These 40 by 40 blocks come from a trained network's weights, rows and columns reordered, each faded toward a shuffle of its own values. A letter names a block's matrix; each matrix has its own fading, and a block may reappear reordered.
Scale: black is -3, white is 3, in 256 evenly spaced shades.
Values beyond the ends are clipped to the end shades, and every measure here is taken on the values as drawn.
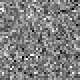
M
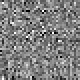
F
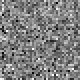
F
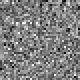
M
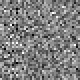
F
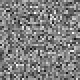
F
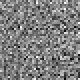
F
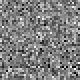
F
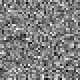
F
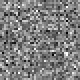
F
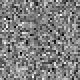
M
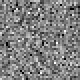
M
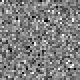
M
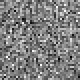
M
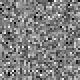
M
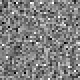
M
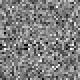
F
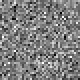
F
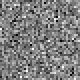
M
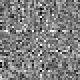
F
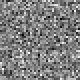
F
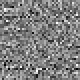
F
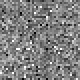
M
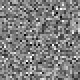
F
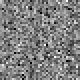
M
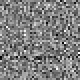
F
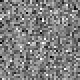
M
